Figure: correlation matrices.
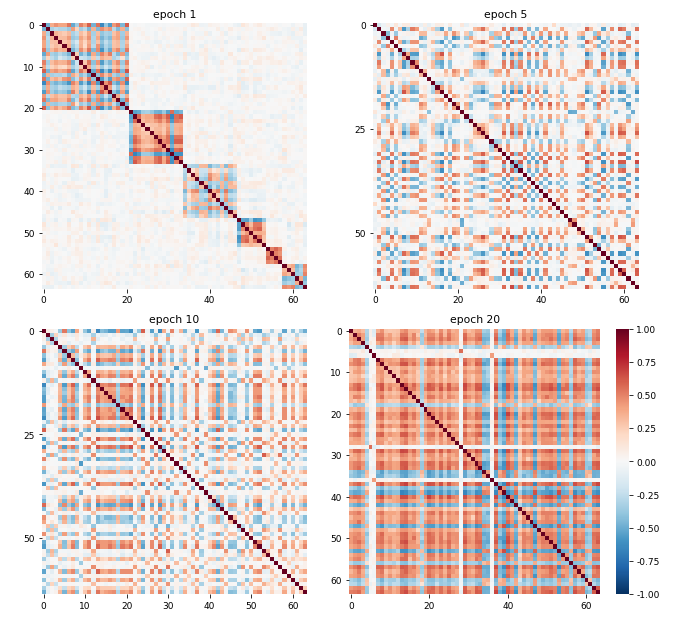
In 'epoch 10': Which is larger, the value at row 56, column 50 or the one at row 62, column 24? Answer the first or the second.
the first
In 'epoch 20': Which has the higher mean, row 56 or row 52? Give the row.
52
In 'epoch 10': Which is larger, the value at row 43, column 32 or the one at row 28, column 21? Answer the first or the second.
the second
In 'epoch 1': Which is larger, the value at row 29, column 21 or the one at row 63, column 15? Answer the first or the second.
the second
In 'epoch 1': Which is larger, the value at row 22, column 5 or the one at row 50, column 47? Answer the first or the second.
the first
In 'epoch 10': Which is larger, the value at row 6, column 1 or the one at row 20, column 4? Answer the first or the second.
the second
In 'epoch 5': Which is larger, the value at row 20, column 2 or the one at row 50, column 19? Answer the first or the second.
the second
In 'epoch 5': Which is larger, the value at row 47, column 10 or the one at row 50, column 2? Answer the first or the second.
the second
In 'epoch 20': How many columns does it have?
64
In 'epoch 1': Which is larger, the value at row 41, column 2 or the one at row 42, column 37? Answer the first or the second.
the second
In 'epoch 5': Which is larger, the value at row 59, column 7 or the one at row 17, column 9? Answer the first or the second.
the second
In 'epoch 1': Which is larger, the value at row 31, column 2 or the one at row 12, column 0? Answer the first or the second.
the first
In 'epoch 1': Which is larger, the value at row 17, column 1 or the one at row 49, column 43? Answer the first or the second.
the second
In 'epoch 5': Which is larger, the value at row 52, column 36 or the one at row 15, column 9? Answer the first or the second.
the first
